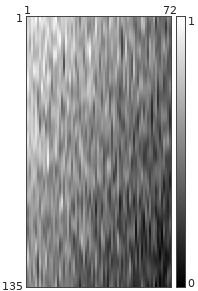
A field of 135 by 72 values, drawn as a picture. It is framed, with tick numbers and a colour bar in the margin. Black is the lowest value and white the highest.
Streaks run downward. The histogram is bell-shaped. Overall the values sit about 50% of the way up the scale. The ninth with the highest average is the top left. The bottom right is the ninth with the lowest average. The field climbs toward the top left.
